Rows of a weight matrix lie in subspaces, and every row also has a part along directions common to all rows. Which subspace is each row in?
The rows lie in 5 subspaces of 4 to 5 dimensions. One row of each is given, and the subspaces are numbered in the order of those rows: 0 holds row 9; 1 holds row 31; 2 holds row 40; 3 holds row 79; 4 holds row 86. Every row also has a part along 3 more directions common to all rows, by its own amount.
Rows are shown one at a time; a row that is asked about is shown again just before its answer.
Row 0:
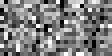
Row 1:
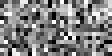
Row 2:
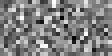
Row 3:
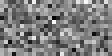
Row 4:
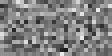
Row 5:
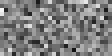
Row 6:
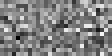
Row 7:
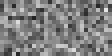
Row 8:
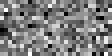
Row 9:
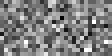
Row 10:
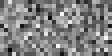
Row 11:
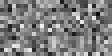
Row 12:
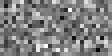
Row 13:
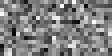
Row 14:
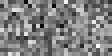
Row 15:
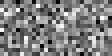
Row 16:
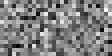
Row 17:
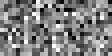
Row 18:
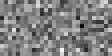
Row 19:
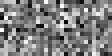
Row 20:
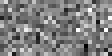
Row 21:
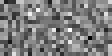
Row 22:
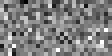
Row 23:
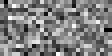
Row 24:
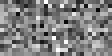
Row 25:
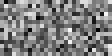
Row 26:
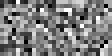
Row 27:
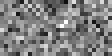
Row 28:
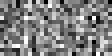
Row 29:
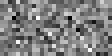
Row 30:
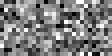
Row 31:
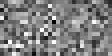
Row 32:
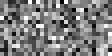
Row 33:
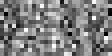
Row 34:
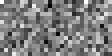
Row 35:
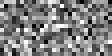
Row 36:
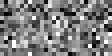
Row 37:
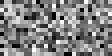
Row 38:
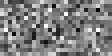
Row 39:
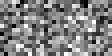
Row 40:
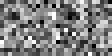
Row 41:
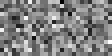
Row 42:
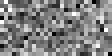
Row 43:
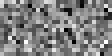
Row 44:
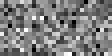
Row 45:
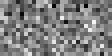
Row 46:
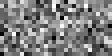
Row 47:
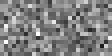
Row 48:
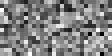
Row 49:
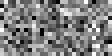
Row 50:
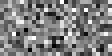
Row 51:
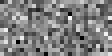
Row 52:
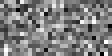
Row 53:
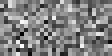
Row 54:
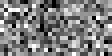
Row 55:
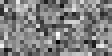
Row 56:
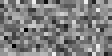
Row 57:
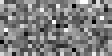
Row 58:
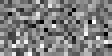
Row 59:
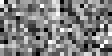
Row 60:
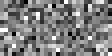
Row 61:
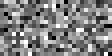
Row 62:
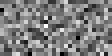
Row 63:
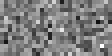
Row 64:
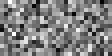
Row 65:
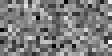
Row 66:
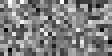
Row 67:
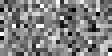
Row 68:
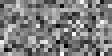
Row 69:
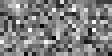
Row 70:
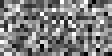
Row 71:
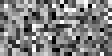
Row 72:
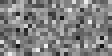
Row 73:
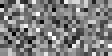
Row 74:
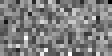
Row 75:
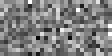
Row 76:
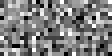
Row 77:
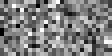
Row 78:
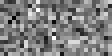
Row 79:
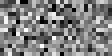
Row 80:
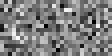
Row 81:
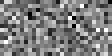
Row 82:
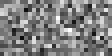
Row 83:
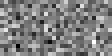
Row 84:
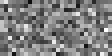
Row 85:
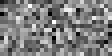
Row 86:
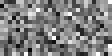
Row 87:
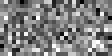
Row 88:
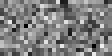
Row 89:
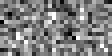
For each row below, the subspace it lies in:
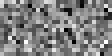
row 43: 3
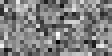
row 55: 2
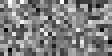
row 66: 1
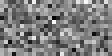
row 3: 1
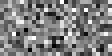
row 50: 4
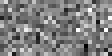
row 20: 1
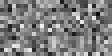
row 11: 2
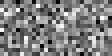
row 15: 3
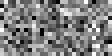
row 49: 0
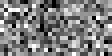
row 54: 2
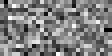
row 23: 1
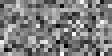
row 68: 2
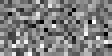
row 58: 0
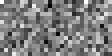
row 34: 4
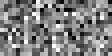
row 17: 3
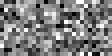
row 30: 2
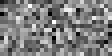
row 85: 3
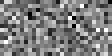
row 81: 4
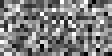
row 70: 2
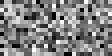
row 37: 0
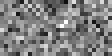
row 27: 2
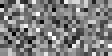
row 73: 0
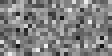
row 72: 0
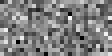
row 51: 4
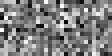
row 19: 3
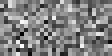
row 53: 1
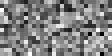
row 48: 1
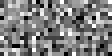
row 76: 3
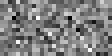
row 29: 4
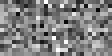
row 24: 0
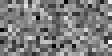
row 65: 4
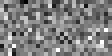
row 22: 4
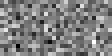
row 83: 2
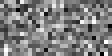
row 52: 2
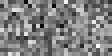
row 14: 2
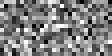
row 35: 0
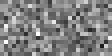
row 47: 4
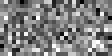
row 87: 4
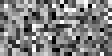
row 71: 0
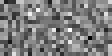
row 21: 4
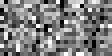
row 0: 2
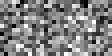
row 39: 2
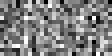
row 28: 3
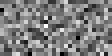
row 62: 1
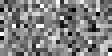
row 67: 2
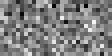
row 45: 0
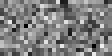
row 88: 2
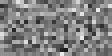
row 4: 0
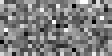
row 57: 1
